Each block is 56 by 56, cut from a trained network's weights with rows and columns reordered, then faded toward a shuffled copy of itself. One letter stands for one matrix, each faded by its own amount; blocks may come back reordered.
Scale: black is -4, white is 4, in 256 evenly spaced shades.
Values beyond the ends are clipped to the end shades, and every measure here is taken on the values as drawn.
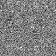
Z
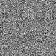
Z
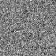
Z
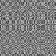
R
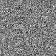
Z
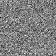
Z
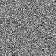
Z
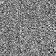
Z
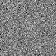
Z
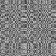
R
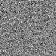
Z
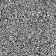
Z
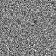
Z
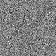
Z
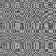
R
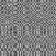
R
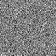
Z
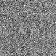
Z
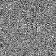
Z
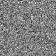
Z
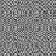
R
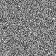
Z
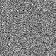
Z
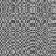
R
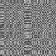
R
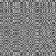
R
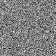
Z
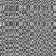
R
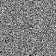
Z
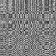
R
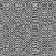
R
